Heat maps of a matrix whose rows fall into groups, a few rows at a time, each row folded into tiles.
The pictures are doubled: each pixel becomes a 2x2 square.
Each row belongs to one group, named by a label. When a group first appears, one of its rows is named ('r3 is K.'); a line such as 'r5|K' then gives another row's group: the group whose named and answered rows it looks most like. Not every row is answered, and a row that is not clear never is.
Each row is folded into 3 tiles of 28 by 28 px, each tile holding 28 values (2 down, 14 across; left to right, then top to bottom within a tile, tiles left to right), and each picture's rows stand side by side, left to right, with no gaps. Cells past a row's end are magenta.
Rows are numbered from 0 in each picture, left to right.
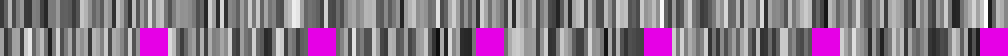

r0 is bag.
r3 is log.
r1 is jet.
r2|log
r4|jet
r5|jet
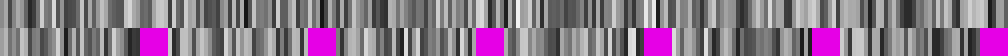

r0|jet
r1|bag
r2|bag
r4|jet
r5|jet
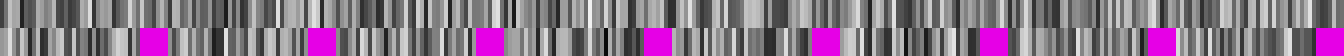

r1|bag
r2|bag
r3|log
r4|jet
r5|jet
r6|bag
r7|jet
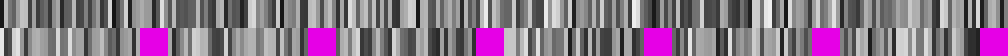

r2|log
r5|log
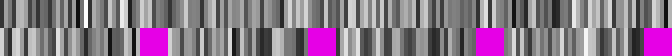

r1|jet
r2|log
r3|log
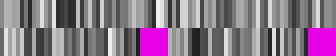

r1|log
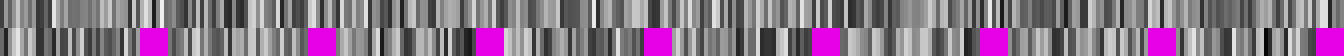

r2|log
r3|jet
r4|jet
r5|log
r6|bag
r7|bag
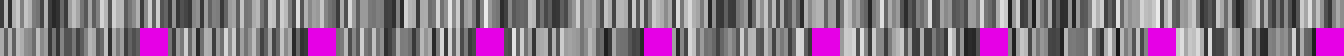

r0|log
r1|log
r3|log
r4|bag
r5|jet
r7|jet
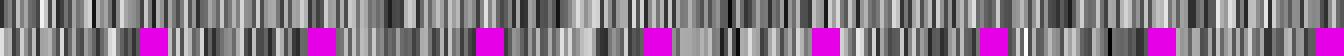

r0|jet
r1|jet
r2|log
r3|log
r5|jet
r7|jet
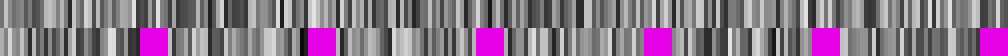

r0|jet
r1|bag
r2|bag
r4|log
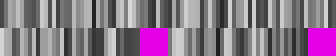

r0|jet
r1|log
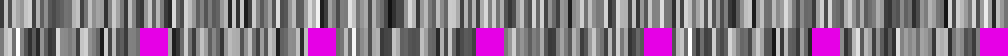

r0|log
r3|log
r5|bag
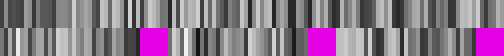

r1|log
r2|jet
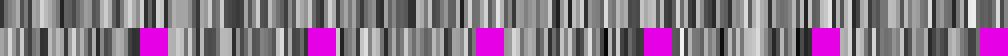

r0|jet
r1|jet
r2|bag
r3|log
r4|log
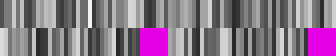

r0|jet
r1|jet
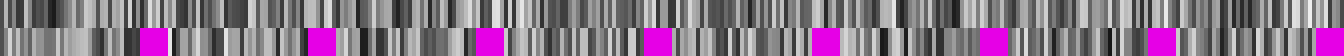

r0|log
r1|bag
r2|jet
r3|bag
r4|bag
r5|jet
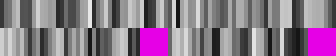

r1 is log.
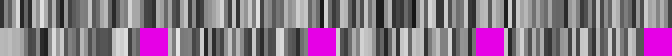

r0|jet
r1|jet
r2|bag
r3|bag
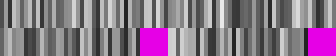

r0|log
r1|jet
